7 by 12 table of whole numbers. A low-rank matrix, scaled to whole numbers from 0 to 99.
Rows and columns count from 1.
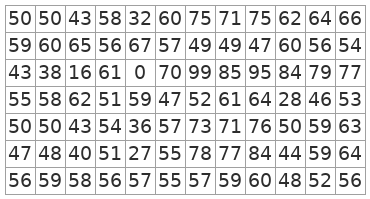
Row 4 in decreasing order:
64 62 61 59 58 55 53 52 51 47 46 28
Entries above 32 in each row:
11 12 10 11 12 11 12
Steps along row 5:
same down up down up up down up down up up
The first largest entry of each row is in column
7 5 7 9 9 9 9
